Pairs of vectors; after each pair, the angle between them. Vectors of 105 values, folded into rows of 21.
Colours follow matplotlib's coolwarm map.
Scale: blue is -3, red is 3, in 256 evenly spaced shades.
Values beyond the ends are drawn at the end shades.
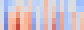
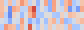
orthogonal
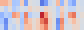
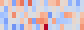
partly aligned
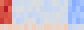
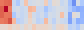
nearly parallel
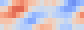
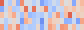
orthogonal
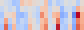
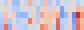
nearly parallel
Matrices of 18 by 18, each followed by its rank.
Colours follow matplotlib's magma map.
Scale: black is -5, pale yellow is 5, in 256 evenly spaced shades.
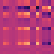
one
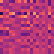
three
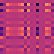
one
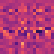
three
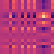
one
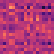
three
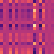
one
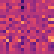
three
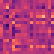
three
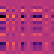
one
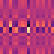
one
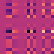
one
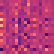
three
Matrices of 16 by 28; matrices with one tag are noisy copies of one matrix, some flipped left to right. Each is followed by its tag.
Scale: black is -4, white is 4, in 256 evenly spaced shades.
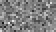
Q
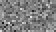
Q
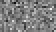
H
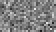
Q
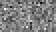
H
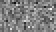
H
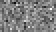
H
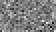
Q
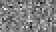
H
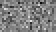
H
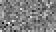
Q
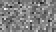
H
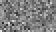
Q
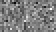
H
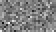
Q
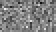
H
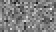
H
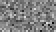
Q
